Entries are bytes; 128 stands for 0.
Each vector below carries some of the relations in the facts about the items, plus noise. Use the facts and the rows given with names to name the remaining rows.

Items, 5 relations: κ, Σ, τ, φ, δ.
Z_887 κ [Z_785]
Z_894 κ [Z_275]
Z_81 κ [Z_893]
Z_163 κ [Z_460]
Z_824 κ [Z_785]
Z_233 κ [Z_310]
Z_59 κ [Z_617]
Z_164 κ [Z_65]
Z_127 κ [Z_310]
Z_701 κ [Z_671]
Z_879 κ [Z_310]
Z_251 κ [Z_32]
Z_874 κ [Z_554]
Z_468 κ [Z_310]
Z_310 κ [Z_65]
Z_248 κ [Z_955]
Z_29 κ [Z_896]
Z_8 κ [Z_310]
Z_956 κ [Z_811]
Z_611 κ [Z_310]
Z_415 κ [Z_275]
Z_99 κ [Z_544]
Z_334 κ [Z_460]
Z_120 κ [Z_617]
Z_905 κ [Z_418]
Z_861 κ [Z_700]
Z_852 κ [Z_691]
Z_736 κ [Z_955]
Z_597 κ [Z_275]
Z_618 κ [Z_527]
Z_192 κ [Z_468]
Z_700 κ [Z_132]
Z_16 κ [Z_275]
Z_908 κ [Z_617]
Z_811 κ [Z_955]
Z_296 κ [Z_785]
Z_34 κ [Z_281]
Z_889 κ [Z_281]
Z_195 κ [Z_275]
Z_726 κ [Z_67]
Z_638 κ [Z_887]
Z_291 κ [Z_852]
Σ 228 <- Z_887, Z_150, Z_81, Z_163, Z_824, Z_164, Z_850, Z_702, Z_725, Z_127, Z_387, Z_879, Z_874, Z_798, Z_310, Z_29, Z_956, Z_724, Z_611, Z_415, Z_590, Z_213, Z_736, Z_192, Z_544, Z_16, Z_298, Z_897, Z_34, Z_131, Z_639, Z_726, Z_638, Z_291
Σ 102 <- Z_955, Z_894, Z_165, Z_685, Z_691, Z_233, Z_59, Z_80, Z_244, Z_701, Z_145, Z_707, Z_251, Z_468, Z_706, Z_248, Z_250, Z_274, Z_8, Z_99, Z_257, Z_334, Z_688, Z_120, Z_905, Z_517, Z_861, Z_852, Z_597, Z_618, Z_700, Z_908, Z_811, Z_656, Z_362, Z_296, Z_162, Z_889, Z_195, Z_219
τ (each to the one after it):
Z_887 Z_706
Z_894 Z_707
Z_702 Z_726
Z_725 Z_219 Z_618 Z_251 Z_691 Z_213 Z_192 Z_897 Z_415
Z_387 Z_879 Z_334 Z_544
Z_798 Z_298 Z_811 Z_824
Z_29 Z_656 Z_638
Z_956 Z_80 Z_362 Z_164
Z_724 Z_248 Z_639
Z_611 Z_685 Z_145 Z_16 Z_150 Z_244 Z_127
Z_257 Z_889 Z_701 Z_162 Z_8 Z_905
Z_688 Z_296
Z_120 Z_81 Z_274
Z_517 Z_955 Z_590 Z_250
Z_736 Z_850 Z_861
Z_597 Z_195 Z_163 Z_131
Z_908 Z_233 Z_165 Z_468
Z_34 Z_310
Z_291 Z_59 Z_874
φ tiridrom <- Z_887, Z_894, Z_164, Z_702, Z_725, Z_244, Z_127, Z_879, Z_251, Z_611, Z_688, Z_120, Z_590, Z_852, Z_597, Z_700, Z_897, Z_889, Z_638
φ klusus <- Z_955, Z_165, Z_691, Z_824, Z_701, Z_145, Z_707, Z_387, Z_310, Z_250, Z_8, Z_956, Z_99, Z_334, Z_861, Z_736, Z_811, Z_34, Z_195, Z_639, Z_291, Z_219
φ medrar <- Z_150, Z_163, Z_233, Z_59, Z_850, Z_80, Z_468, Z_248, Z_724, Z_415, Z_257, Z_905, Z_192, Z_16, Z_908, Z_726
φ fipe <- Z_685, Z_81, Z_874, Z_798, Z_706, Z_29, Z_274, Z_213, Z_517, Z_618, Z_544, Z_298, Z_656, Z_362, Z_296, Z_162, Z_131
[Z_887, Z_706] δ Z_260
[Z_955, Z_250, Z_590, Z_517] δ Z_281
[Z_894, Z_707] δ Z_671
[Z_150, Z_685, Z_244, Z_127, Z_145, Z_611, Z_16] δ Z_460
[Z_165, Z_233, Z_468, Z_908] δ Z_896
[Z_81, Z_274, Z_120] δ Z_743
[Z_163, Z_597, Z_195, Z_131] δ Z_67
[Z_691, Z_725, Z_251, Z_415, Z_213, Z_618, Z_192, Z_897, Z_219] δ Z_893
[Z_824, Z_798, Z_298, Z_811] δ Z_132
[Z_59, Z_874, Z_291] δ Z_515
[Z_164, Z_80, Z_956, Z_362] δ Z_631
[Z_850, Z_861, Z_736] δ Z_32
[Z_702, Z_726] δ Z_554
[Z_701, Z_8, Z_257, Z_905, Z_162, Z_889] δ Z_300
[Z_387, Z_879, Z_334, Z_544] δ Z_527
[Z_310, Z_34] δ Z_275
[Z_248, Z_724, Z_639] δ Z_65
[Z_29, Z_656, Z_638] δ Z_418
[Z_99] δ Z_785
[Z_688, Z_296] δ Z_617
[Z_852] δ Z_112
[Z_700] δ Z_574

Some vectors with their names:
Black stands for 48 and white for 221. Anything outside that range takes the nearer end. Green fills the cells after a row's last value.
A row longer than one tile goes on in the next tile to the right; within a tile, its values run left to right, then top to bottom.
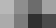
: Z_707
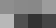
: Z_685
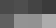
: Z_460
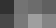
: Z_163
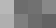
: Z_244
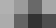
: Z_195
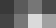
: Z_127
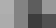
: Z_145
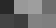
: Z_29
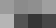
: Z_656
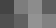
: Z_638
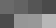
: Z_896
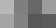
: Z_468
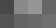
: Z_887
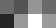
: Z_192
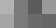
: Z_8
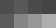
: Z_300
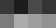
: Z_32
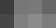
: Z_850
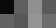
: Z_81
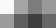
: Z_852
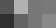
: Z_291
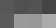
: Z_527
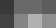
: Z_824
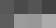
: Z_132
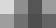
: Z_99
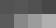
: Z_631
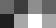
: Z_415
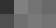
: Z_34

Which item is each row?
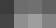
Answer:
Z_639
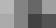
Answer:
Z_165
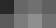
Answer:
Z_726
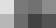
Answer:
Z_700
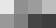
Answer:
Z_219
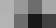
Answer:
Z_257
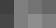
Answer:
Z_310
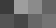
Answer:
Z_611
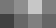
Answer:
Z_725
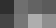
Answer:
Z_16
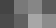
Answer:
Z_164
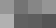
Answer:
Z_162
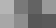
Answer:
Z_250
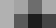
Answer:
Z_908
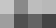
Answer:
Z_618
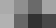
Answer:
Z_248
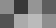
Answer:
Z_893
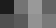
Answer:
Z_298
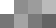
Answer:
Z_691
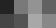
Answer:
Z_874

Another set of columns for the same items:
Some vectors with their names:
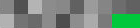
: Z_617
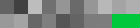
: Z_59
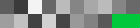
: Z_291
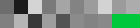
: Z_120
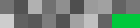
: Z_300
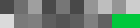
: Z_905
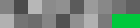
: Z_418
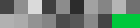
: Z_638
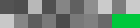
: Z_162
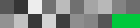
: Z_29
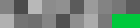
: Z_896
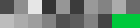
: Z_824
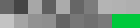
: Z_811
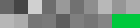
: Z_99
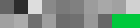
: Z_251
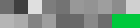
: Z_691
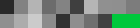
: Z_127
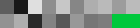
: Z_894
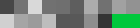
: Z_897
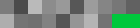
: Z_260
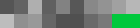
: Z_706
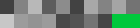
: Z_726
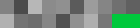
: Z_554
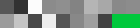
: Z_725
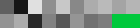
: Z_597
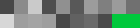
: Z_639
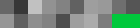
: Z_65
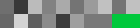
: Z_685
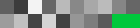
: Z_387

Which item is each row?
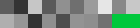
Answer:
Z_889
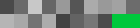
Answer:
Z_163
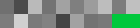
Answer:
Z_145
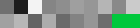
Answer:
Z_219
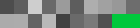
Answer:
Z_850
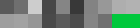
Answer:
Z_296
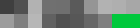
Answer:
Z_468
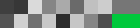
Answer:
Z_611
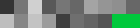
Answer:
Z_310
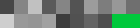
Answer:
Z_544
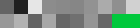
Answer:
Z_618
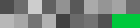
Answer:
Z_590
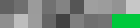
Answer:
Z_244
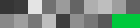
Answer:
Z_879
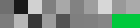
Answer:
Z_908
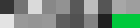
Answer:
Z_415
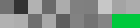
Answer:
Z_955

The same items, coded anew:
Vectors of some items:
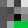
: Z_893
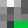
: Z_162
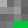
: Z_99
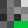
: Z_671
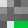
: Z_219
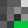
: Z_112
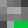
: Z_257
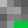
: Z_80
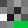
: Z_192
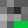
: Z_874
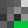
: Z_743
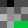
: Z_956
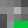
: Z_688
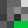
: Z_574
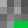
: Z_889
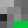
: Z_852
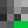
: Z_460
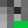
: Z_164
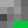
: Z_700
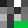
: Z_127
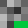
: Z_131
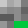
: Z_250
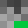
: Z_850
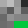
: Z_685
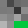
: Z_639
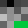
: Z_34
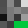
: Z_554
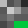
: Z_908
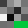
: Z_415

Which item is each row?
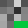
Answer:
Z_150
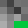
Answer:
Z_638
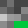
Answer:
Z_81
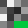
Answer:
Z_213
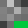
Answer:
Z_517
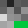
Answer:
Z_726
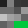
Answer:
Z_798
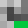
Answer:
Z_251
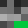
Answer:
Z_29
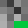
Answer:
Z_824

